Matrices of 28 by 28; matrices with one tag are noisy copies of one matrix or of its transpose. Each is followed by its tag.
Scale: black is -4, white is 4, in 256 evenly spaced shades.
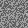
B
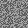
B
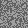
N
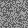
N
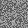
N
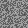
B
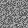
B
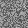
N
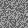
B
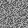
B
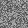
N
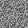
B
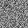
B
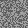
N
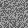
B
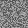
N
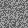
B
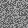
B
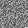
B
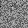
N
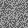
B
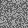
N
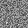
B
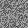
B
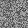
N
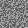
B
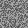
B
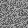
B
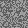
N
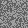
N
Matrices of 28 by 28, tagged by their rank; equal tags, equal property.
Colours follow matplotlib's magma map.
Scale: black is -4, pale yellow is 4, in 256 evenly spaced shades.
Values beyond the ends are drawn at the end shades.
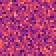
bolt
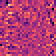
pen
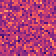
bolt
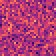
bolt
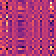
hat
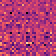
pen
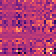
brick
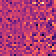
pen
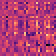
brick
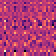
brick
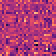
pen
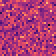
bolt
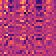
brick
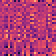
brick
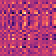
hat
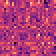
pen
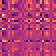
hat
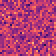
bolt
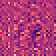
pen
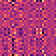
brick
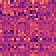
pen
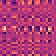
hat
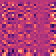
hat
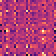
brick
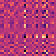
hat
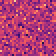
bolt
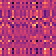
hat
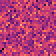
bolt
